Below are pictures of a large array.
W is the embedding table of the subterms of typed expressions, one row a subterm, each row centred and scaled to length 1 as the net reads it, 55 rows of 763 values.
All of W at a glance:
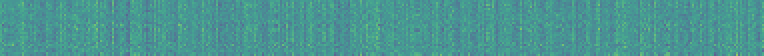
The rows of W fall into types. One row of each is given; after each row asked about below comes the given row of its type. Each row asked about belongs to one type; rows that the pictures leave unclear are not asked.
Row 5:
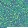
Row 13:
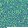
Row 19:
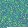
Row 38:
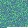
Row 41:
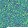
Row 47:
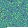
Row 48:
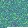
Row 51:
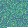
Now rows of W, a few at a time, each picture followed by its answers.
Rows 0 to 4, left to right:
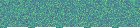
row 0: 5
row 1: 51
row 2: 48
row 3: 5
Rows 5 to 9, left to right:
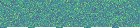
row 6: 47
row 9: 38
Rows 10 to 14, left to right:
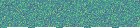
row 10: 48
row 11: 51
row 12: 41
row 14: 38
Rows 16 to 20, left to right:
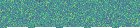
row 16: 19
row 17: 47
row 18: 38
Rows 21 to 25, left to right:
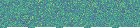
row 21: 5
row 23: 48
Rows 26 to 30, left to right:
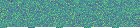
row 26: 47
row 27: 38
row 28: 5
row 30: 5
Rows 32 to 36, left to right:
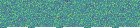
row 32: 38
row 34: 41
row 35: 51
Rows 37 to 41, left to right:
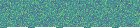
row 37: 51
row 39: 51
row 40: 5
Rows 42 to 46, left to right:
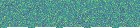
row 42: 48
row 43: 48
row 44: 19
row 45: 13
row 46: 47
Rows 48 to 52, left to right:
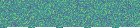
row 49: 51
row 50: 38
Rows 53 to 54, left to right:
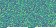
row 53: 41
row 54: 41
